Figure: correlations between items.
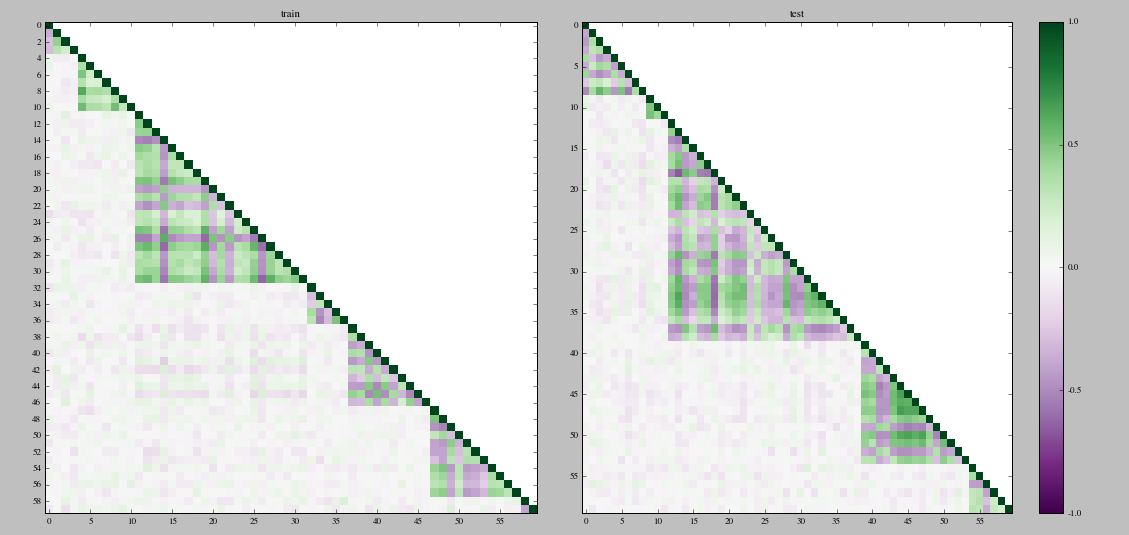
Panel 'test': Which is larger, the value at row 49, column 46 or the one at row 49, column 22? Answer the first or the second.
the second
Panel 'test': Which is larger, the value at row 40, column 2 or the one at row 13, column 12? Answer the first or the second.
the second
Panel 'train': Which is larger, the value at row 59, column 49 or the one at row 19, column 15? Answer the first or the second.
the second
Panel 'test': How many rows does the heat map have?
60
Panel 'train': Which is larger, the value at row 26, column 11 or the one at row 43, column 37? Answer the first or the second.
the second
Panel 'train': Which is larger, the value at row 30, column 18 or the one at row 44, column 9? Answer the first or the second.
the first
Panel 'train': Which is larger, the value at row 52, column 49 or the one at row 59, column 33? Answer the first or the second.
the first
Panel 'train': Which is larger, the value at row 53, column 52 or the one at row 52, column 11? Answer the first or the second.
the first
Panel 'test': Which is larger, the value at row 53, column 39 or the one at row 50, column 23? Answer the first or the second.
the first
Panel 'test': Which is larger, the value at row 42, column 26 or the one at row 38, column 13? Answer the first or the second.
the first
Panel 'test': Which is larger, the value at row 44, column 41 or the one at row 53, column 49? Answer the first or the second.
the second
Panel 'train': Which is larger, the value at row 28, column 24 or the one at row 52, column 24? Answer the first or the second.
the first
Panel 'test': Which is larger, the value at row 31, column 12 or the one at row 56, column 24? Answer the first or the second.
the first
